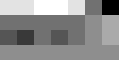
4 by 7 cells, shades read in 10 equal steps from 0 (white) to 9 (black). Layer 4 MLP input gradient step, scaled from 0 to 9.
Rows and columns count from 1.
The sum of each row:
17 32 36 28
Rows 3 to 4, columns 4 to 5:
6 5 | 4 4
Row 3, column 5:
5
